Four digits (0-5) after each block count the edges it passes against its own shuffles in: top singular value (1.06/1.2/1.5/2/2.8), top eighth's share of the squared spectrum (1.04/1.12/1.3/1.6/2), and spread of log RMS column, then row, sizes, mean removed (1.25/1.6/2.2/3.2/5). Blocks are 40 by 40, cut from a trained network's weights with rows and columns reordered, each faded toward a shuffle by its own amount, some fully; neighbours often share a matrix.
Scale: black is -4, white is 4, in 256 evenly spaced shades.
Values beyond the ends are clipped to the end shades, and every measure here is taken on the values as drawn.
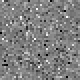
1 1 0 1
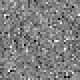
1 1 0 0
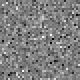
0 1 0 0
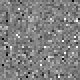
2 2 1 1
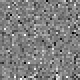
2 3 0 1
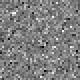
0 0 0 0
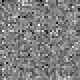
3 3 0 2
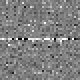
3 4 0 2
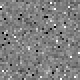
0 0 0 0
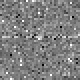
2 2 0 1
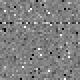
2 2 0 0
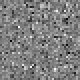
2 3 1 1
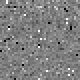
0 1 0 0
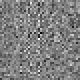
4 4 2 0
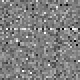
2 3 0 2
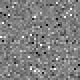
0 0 0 0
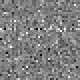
2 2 0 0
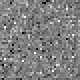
0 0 0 0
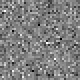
2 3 1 0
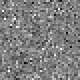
1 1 0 0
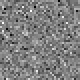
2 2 0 0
